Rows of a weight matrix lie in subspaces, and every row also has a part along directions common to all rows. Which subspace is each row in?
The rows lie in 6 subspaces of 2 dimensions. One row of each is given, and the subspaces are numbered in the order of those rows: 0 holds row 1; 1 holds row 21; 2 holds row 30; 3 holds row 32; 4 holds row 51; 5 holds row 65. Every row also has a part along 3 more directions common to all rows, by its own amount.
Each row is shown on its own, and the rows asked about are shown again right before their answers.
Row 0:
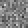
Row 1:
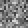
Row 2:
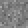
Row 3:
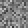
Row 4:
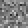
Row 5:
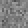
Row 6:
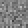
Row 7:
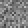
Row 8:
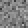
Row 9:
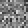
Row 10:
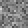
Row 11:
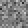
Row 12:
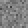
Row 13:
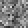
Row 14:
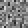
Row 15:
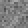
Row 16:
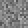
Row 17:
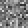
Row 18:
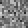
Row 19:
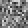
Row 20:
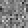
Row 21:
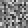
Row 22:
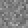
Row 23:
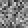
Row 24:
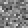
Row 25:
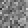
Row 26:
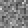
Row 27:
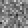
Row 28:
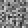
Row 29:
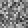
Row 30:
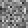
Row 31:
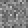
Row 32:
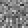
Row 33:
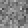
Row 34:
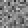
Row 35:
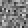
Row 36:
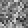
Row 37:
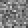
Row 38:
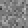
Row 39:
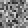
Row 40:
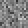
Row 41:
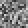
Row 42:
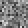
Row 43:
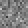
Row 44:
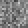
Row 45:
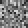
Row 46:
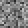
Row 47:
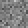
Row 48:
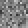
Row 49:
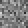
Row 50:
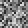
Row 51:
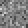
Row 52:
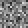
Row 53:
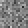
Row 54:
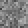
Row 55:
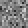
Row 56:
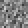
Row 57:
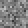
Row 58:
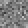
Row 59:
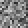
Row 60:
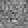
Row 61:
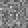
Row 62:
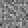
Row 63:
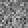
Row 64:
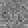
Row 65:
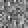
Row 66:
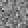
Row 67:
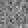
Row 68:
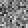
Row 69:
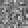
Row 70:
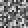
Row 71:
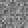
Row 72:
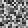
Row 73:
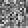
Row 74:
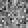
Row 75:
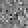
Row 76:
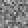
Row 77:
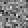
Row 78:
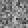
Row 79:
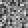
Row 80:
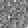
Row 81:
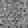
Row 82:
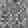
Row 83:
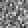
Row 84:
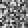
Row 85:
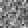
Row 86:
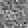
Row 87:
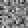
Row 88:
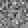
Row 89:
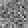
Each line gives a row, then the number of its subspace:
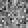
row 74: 0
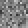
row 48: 1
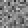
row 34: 5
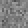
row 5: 2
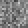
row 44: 5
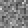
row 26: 5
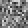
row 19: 2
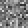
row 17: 1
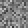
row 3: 3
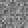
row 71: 3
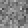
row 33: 4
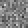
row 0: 5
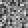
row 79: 3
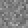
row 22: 1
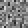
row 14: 5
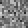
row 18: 3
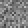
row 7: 3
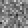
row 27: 2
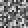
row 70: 5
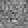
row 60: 0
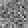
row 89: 4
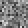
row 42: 2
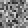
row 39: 0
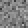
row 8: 5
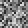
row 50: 3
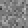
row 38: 2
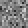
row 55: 2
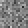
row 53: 4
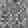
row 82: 4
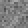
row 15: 2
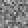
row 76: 1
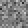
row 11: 0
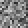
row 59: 4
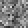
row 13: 2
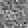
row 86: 0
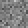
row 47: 2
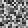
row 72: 1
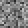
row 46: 1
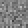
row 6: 4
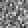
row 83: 5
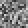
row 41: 4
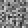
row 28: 5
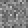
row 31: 0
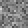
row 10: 1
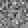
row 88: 0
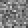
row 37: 0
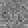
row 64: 4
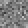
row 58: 4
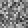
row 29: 0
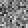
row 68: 4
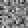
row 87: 5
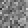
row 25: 4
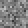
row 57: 2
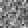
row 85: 5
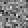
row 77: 0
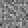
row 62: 1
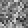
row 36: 0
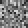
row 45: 3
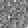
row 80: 5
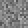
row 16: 1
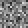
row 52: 2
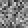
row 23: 0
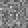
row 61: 0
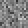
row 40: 1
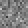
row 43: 0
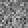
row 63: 3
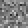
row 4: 1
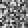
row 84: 3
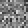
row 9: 3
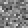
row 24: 0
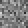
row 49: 3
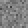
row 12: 0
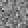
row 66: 0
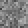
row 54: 4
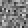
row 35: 2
